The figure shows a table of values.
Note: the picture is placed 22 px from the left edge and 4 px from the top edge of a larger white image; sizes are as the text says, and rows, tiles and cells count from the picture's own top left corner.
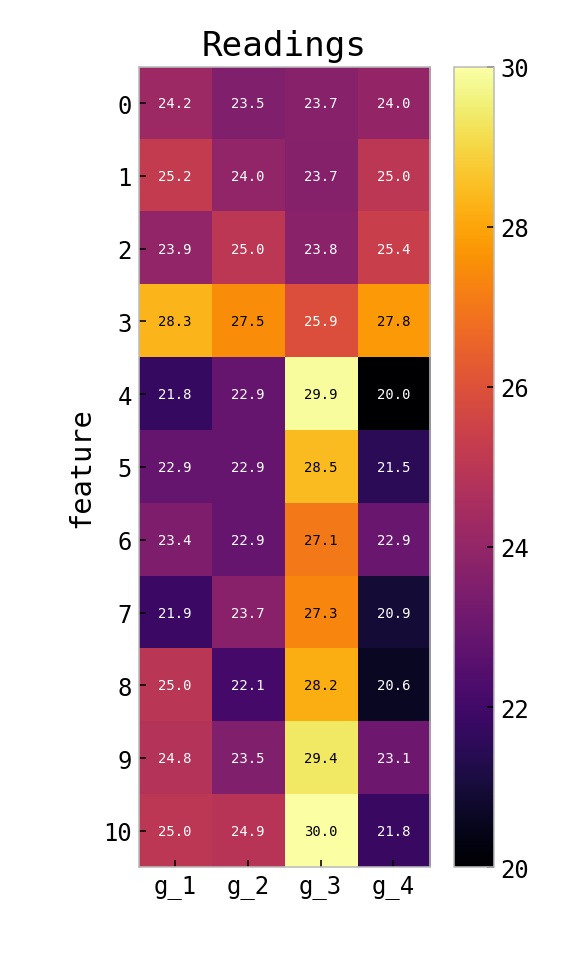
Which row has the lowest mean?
7
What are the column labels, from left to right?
g_1, g_2, g_3, g_4
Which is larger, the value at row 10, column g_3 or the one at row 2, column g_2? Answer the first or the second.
the first
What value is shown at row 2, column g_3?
23.8
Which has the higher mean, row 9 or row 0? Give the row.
9
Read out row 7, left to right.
21.9 23.7 27.3 20.9
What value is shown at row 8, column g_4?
20.6
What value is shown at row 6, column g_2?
22.9
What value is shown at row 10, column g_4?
21.8
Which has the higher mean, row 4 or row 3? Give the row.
3
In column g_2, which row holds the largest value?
3
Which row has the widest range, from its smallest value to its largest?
4
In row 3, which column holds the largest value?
g_1
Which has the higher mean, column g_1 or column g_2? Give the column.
g_1
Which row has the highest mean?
3
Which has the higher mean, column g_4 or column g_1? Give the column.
g_1
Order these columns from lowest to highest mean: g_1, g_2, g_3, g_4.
g_4, g_2, g_1, g_3
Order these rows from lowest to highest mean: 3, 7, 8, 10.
7, 8, 10, 3
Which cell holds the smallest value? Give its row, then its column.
4, g_4
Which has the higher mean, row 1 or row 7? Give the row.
1
